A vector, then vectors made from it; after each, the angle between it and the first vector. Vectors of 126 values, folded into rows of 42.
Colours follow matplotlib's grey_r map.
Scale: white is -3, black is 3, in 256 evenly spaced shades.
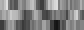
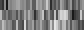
partly opposed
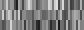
partly aligned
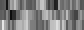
nearly opposite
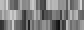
nearly parallel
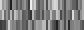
partly aligned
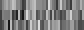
orthogonal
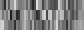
partly opposed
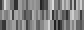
partly aligned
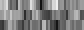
nearly parallel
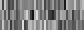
orthogonal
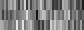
partly opposed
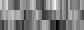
nearly parallel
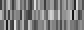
orthogonal
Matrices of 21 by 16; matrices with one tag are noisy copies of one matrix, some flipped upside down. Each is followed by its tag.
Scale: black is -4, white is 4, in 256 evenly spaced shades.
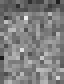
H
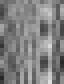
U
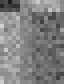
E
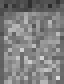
H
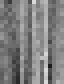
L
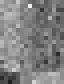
E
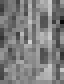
U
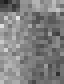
E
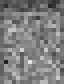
H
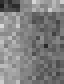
E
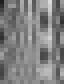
U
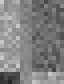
E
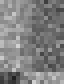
E
